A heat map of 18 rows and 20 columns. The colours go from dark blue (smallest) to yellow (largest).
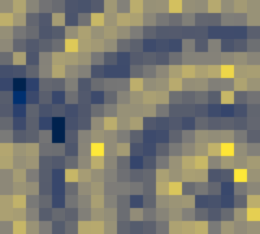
In the middle left lies a patch that is lower than the rest. The halves do not mirror each other. The values follow a bell shape. The middle left is the ninth with the lowest average. Concentric rings centre on the bottom right.
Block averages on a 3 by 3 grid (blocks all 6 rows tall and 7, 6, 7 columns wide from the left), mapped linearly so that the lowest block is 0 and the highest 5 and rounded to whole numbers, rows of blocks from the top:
4 3 4
0 4 3
4 4 5
